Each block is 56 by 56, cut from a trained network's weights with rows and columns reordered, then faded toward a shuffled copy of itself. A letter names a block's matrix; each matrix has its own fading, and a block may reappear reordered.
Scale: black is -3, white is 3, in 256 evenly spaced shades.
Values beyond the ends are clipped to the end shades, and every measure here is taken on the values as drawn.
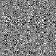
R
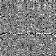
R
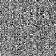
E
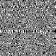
R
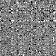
R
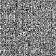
E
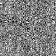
E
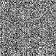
E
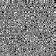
R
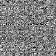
E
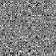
R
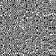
R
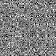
R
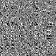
R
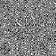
R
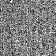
E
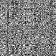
E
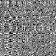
R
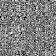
E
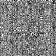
E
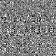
R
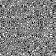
R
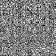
E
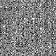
E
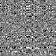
R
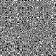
R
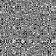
R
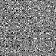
R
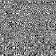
R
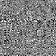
R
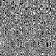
R
